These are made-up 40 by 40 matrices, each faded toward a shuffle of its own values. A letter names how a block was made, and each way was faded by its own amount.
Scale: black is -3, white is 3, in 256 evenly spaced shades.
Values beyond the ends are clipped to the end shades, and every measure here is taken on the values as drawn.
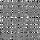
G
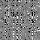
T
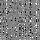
T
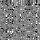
T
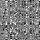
T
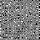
T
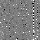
T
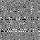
G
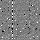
T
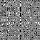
T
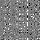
T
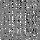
T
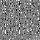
T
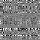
G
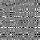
G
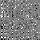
T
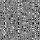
T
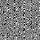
T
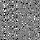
T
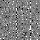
T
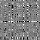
G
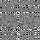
G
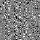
T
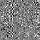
T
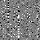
T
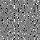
T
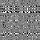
G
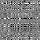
G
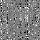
T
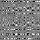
G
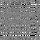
G
